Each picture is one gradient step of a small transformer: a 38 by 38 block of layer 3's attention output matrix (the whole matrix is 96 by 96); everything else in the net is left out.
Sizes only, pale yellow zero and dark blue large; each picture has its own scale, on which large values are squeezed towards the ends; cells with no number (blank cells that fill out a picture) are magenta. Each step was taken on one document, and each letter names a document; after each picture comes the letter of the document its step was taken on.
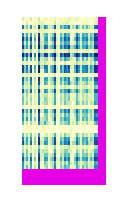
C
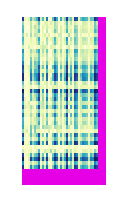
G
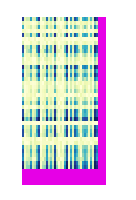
G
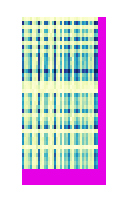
C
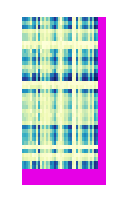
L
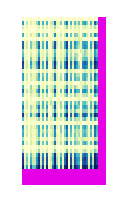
G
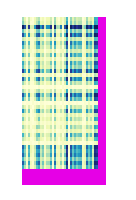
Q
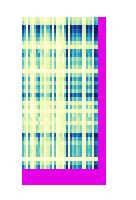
Q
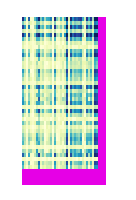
Q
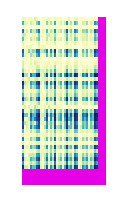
G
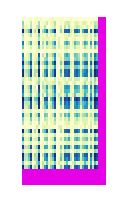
C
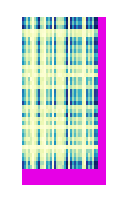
Q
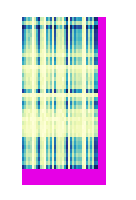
Q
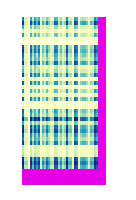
G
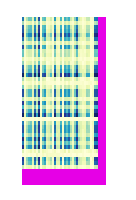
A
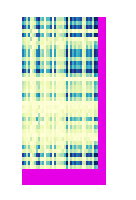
Q
